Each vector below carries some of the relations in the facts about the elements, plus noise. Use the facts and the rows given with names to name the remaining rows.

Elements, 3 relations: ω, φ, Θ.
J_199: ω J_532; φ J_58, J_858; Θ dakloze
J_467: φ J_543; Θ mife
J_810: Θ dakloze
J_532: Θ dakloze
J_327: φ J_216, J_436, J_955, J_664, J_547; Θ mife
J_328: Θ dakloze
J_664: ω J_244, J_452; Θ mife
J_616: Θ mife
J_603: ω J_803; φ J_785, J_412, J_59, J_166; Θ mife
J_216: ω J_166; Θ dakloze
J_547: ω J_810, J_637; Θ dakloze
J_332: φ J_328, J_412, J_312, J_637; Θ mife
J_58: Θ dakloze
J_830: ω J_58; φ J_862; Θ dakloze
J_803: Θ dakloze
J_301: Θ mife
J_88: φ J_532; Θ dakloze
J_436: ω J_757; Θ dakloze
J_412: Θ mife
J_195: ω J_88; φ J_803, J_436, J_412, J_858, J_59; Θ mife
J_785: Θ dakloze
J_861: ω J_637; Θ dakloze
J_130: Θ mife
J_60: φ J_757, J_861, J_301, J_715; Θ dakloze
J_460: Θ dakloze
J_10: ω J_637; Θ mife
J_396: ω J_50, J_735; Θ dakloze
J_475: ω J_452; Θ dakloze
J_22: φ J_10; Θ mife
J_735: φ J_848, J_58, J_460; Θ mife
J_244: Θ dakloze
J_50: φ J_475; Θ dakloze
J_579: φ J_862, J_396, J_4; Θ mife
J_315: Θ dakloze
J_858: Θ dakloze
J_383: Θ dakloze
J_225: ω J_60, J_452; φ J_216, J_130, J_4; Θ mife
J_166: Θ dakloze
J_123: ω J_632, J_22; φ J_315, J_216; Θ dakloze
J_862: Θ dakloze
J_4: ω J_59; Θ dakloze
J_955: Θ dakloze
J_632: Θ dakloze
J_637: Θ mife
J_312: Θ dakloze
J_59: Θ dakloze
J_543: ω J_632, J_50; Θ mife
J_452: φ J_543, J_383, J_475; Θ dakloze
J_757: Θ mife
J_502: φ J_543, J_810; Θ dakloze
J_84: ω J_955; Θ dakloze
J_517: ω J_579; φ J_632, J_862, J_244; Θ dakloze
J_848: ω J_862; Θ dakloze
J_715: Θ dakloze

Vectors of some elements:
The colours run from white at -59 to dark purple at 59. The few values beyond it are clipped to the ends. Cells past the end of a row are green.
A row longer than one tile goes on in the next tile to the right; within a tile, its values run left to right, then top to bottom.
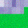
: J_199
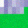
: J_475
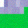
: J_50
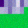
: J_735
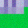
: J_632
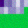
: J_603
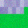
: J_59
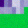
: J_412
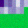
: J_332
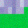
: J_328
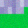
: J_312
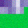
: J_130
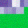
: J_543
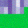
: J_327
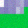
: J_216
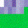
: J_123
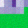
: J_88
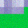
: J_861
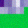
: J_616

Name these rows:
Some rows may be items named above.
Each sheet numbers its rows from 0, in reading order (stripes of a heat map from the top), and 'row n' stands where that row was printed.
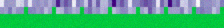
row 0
J_60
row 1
J_436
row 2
J_22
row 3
J_862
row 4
J_10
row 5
J_225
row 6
J_412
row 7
J_216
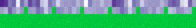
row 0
J_579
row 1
J_664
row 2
J_803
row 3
J_452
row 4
J_130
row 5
J_803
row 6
J_467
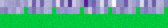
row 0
J_858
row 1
J_862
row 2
J_517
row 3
J_195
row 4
J_123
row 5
J_396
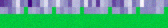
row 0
J_130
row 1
J_637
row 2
J_532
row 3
J_830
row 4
J_664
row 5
J_315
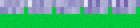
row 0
J_59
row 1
J_84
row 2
J_58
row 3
J_4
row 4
J_396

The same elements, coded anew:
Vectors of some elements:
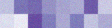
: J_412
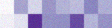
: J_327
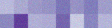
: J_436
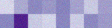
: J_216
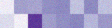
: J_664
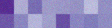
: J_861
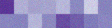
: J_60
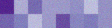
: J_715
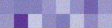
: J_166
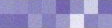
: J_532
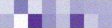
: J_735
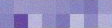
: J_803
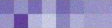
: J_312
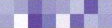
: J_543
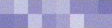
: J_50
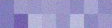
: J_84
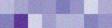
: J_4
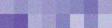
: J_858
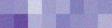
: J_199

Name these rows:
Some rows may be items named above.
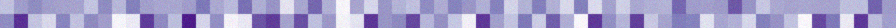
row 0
J_315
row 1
J_332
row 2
J_603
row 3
J_327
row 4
J_22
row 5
J_735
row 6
J_862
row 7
J_467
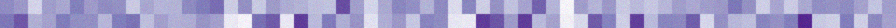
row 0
J_199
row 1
J_452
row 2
J_579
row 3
J_517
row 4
J_195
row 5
J_225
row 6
J_396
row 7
J_216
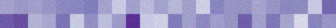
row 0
J_858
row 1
J_123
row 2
J_88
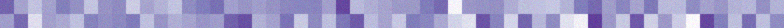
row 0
J_830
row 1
J_452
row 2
J_858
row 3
J_502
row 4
J_130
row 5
J_637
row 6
J_616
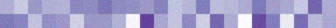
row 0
J_50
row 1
J_10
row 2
J_543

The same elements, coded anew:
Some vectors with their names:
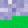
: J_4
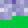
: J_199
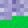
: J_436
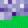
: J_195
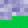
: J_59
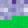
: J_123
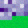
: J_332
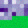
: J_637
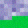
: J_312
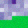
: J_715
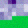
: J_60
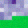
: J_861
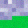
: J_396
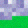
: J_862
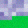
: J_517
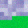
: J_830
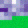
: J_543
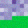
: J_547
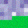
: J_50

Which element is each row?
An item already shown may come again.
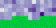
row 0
J_199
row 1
J_664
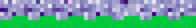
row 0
J_637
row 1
J_603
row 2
J_195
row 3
J_130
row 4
J_60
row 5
J_579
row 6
J_22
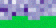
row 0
J_412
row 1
J_315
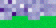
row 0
J_603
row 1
J_858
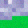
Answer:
J_396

